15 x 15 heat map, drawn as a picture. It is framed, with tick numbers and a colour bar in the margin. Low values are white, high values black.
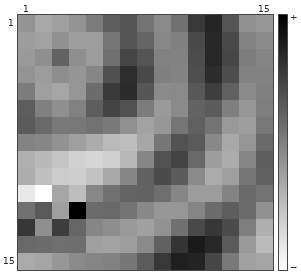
Histogram: bell-shaped. Odd patch: rougher, in the bottom left. Mirror symmetry: none. Average level on the scale: 50%. Roughest part: bottom left. Rings: centred on the top left.
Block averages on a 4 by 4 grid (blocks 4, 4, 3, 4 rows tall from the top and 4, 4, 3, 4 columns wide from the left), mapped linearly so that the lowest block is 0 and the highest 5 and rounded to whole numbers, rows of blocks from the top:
2445 | 3443 | 0243 | 4354
